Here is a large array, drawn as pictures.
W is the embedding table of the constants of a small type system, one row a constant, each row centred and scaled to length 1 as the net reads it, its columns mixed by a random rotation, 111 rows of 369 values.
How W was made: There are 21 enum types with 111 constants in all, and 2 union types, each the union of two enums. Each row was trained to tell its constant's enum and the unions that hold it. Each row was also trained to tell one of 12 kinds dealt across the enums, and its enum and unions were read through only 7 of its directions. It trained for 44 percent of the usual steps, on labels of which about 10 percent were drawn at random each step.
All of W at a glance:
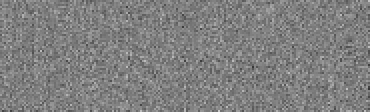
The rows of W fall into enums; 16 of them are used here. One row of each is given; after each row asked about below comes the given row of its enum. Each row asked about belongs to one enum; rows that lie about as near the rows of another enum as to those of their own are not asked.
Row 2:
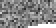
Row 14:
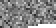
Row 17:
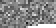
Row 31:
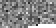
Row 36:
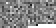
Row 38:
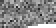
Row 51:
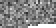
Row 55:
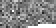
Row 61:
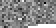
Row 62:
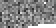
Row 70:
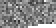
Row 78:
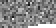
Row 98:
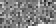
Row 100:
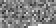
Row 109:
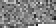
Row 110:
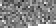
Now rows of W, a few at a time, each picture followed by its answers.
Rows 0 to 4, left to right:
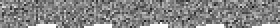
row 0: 98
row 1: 98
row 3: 70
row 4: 38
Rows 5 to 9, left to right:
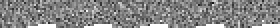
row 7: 70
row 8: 100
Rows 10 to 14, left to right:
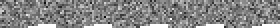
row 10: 100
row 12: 31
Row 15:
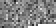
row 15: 14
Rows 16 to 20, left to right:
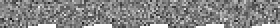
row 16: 70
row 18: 55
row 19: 38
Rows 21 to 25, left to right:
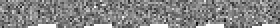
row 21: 38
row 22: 61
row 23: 55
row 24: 100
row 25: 55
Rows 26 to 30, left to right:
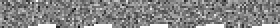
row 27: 14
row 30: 38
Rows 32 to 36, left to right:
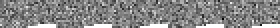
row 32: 17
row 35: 109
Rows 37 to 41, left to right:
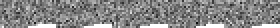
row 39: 31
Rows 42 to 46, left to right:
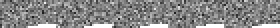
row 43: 98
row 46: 100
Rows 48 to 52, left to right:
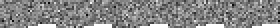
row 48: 70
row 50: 109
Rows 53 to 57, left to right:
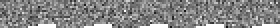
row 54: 78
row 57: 38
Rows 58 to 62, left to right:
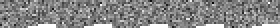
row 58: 31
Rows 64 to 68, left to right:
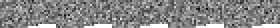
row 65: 109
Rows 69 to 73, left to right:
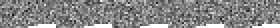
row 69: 78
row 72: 17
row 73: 98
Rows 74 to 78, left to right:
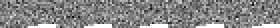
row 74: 55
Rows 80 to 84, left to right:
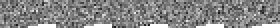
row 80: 31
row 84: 78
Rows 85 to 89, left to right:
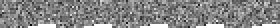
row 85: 2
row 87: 17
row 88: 51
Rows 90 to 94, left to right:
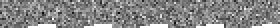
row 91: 100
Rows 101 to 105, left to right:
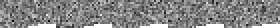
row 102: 109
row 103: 70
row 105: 78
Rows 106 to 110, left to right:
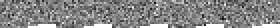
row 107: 55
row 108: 78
